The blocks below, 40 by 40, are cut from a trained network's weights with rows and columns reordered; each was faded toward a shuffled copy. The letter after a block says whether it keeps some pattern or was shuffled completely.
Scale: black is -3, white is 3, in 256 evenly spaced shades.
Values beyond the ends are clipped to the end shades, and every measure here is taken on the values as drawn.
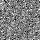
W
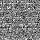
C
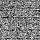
C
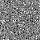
C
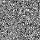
C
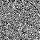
W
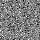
W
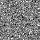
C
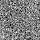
W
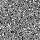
W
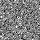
W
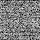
C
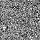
C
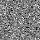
C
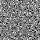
C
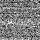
C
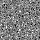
W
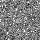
W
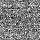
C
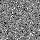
W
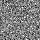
W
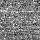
C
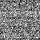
C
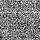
C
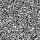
W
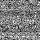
C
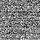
C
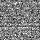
C
